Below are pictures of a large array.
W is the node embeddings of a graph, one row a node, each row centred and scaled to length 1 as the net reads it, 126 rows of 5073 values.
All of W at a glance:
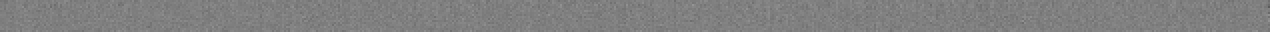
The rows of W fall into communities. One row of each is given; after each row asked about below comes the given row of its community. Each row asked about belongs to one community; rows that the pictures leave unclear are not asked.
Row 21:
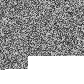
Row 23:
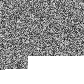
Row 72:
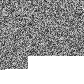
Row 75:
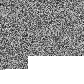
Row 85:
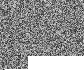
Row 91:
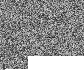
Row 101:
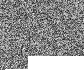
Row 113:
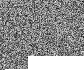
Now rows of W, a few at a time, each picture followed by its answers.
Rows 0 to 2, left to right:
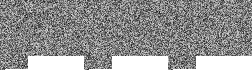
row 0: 101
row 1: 72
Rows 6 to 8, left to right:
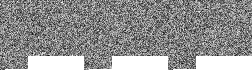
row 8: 101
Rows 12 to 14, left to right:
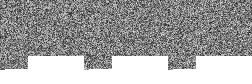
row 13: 85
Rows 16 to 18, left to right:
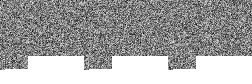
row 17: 113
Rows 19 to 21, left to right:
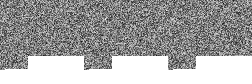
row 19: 21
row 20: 75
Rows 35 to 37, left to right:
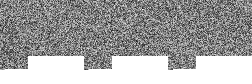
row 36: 85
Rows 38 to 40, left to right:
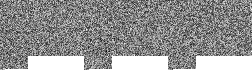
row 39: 75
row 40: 72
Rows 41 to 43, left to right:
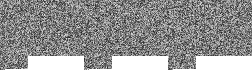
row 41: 23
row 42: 75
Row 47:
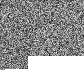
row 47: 75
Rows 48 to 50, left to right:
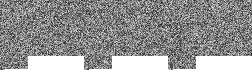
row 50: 91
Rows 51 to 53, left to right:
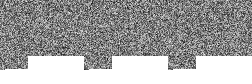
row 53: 72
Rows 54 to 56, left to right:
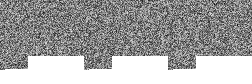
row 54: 23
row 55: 21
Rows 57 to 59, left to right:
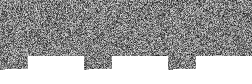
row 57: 23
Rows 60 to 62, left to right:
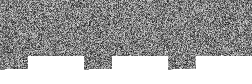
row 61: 113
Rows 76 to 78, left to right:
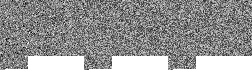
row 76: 91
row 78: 85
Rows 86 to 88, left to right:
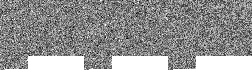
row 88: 101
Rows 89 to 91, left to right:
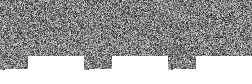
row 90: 72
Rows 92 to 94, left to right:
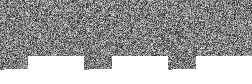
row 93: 72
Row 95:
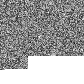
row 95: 21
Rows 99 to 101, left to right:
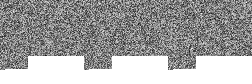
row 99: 21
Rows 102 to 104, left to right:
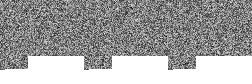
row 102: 23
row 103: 85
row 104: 23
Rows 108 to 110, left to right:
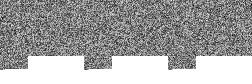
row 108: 23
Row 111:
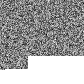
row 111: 72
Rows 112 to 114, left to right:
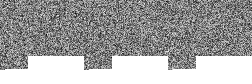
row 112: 72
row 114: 85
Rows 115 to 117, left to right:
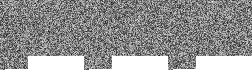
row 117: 21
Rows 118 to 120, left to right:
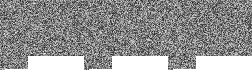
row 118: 85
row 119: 21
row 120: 21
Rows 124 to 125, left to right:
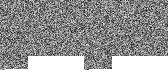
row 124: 85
